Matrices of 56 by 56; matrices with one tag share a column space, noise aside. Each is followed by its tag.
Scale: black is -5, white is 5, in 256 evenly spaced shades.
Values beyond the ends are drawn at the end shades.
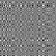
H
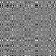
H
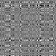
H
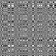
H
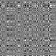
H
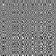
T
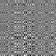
T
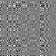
H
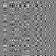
H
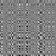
T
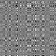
H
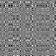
H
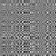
T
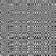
T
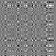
H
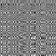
T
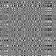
H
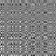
T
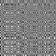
T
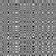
T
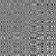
T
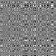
H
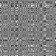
H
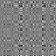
H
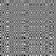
T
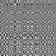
T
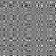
H
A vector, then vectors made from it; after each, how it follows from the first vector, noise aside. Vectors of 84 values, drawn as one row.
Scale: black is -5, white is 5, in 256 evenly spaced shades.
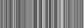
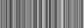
copied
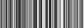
scaled up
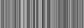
reversed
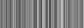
copied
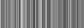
reversed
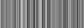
reversed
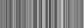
copied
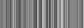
copied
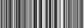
scaled up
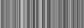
reversed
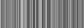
reversed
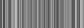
wrapped around
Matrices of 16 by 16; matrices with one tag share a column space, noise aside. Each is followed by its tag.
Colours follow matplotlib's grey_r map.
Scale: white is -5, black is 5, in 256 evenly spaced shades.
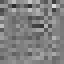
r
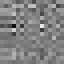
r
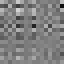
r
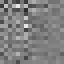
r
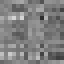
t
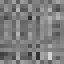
t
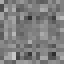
t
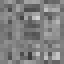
t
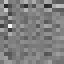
r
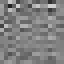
r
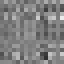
t
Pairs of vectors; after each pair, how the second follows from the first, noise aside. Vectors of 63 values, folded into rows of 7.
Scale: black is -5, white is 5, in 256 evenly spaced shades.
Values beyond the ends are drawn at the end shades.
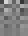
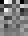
scaled up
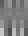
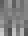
copied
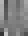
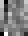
scaled up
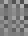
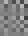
copied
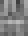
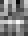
scaled up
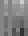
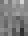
copied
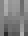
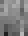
copied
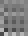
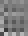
copied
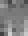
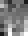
scaled up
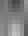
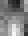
scaled up
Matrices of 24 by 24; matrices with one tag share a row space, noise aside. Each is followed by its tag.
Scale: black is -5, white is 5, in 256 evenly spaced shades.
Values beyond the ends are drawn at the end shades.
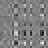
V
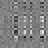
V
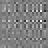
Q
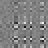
V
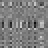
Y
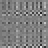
Q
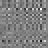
Q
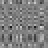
Y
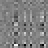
V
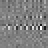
Q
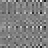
Q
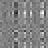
V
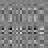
Y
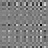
Q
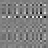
Q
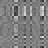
V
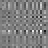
Q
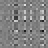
V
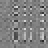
V
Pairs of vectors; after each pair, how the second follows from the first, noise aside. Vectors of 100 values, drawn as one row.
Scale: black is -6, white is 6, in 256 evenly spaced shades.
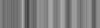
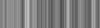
negated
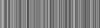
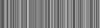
negated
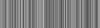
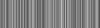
negated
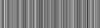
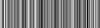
scaled up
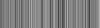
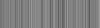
shrunk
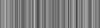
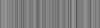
shrunk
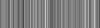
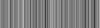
negated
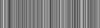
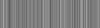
shrunk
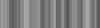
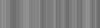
shrunk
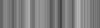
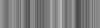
negated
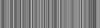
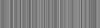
shrunk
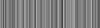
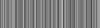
negated
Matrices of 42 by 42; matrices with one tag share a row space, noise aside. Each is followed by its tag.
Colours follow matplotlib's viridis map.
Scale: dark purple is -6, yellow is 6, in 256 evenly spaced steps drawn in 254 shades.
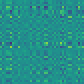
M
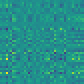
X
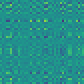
M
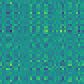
M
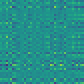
X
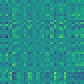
X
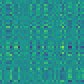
M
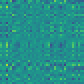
X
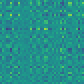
M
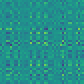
M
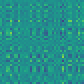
M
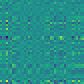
X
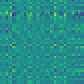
X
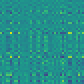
M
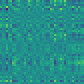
X
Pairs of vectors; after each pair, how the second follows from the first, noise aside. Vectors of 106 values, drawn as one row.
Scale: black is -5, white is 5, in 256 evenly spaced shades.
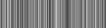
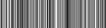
scaled up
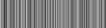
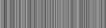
shrunk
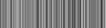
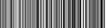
scaled up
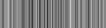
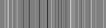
partly zeroed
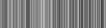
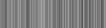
shrunk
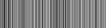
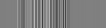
partly zeroed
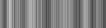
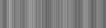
shrunk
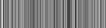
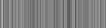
shrunk
